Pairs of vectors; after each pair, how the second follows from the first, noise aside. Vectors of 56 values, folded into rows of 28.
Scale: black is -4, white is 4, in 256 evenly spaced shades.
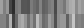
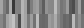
sign-scrambled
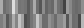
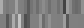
partly zeroed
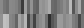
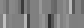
partly zeroed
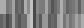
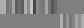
partly zeroed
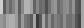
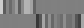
partly zeroed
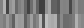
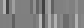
partly zeroed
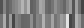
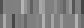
partly zeroed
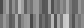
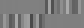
partly zeroed
